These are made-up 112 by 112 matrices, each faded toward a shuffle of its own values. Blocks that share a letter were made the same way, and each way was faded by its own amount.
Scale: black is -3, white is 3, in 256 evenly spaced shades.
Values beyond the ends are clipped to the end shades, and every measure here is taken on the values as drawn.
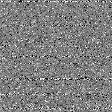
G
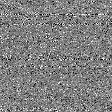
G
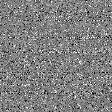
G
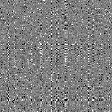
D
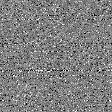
G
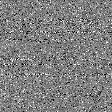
G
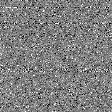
G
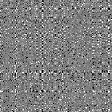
D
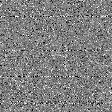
G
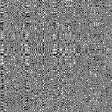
D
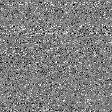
G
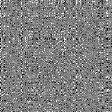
D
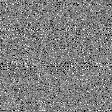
G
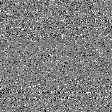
G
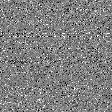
G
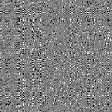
D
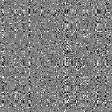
D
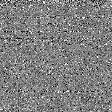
G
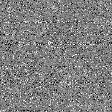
G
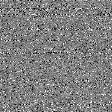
G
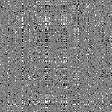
D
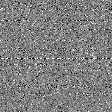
G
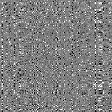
D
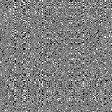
D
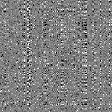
D
